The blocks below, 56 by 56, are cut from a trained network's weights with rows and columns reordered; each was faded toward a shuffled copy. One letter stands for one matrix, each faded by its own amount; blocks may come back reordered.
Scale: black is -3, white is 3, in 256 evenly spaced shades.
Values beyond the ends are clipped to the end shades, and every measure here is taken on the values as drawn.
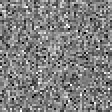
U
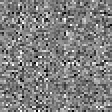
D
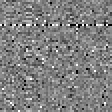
D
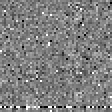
D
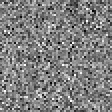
U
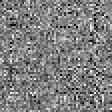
D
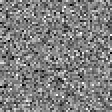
U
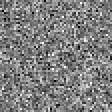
U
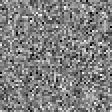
U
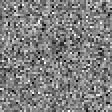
U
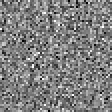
U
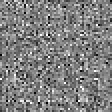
D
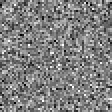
U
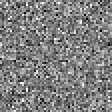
U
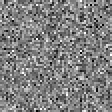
U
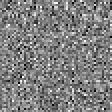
D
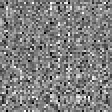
D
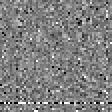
D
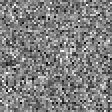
U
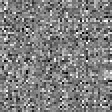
D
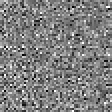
D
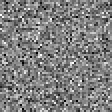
U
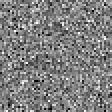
U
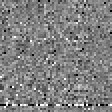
D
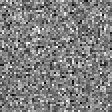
U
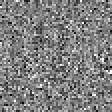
U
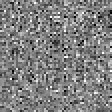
D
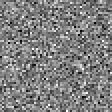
U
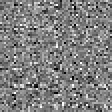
D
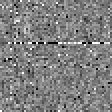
D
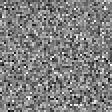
U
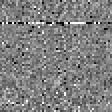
D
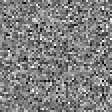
U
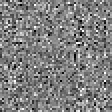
D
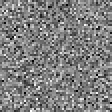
U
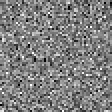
U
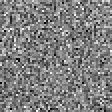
U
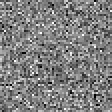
U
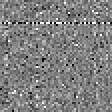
D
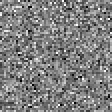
U
